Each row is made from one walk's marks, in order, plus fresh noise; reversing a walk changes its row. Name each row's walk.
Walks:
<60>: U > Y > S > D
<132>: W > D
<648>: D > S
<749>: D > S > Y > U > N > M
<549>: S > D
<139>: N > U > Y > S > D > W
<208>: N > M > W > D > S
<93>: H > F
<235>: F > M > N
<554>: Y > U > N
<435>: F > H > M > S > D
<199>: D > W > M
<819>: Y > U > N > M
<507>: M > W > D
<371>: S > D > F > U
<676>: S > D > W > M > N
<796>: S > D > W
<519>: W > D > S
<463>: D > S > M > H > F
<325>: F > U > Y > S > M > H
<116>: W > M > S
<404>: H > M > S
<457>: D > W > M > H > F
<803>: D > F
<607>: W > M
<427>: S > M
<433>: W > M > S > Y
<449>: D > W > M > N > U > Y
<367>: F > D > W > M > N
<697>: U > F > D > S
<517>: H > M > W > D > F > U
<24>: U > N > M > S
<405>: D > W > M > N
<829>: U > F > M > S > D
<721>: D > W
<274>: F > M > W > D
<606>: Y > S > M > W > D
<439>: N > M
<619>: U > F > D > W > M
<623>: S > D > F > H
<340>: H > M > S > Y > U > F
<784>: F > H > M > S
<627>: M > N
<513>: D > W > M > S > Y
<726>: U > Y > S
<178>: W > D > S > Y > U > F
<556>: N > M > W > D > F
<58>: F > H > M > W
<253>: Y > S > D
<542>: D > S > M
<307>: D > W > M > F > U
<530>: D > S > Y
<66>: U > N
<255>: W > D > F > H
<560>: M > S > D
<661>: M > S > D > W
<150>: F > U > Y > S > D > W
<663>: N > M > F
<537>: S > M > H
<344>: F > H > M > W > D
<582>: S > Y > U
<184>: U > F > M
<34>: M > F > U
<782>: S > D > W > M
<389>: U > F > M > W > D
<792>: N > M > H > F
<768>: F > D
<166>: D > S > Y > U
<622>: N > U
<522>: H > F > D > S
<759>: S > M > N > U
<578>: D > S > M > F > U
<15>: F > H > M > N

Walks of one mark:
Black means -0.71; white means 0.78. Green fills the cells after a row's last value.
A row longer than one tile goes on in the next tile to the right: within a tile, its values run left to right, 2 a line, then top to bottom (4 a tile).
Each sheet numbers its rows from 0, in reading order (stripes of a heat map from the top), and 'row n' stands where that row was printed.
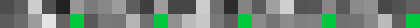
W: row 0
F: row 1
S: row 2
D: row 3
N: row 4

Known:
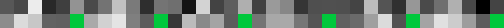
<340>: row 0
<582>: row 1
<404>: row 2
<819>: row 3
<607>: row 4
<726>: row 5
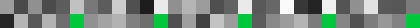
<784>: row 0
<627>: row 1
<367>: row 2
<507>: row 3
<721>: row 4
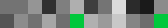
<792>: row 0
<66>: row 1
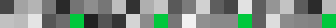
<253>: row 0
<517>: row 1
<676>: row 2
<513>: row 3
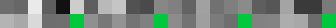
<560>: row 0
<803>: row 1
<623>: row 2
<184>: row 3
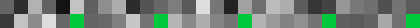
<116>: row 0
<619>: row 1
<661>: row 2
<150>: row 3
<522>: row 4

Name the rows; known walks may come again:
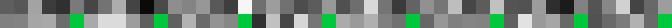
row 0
<184>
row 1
<726>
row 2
<235>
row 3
<208>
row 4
<796>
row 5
<435>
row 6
<24>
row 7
<199>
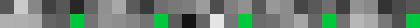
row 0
<749>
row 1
<648>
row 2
<255>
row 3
<622>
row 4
<819>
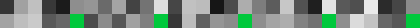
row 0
<554>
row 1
<15>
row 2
<449>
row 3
<627>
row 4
<340>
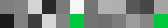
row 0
<344>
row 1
<768>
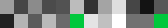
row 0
<784>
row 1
<60>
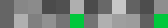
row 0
<663>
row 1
<782>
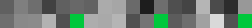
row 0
<439>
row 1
<530>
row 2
<607>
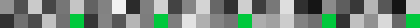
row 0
<58>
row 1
<457>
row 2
<606>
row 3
<66>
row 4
<116>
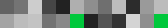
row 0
<829>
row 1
<517>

